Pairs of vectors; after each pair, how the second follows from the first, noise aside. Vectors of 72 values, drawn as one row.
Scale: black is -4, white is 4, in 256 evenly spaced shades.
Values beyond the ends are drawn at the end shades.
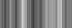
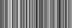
shuffled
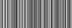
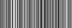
shuffled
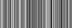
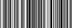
scaled up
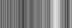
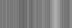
shrunk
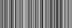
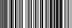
scaled up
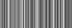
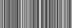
shuffled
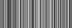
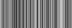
shuffled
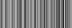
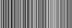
shuffled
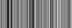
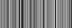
shuffled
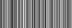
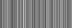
shrunk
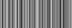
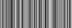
shuffled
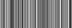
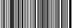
scaled up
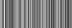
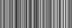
shuffled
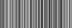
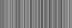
shrunk
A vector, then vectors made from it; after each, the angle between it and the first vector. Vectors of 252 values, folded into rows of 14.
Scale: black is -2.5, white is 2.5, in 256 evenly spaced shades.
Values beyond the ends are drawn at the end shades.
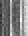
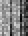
nearly opposite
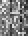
partly opposed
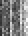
nearly parallel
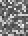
orthogonal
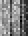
nearly opposite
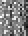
partly opposed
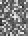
orthogonal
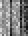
nearly opposite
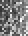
partly aligned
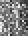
partly opposed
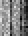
nearly opposite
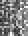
partly aligned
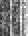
nearly parallel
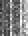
nearly parallel
